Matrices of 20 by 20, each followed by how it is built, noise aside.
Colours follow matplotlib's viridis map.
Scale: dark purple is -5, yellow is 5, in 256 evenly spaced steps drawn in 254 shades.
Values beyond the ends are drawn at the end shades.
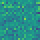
low rank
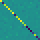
diagonal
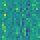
low rank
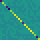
diagonal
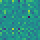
low rank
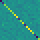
diagonal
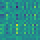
low rank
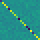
diagonal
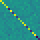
diagonal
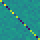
diagonal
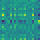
low rank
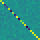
diagonal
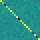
diagonal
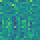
low rank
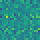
low rank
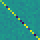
diagonal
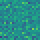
low rank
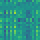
low rank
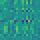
low rank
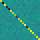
diagonal
